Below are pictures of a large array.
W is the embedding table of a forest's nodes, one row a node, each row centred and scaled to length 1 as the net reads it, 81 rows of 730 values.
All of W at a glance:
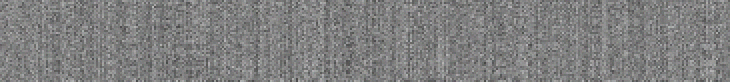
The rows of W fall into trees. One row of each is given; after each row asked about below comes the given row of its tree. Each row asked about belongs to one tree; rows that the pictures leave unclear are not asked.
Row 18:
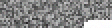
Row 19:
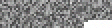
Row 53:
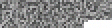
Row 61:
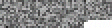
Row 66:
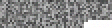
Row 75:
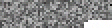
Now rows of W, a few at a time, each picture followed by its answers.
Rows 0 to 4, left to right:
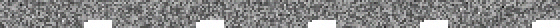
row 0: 75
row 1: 19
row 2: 53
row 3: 53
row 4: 19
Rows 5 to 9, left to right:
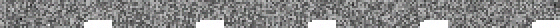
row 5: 61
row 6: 66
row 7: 66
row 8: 18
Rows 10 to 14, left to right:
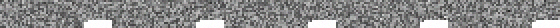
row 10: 75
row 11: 66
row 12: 53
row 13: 18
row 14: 61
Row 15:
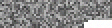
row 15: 19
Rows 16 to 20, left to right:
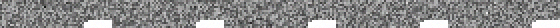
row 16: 53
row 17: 66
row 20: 53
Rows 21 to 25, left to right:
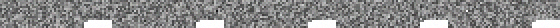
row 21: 18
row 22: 18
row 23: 19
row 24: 18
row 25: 75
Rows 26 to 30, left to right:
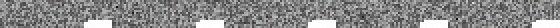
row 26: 66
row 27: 66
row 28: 18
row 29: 66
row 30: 18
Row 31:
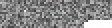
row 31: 53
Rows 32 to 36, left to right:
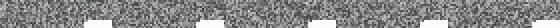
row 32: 66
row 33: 66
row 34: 53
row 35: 18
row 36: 19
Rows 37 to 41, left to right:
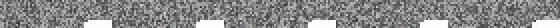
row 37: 61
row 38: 66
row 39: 18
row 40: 75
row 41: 19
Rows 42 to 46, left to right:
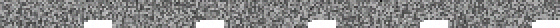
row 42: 66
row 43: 53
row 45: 61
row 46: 61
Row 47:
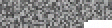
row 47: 18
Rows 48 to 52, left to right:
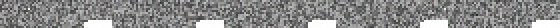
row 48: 61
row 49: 53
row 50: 18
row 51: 19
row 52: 66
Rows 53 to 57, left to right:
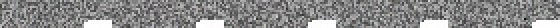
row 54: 18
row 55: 18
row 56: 18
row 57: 61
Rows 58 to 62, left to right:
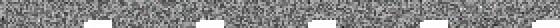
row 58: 66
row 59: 66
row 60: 61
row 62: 19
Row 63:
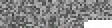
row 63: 61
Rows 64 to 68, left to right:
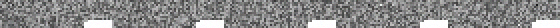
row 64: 61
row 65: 61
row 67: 18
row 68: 75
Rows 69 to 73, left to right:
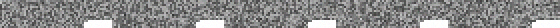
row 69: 53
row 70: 61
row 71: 61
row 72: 19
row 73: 61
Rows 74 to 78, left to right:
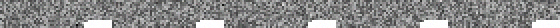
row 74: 61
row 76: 18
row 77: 61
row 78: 66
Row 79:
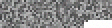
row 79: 53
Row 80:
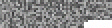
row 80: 53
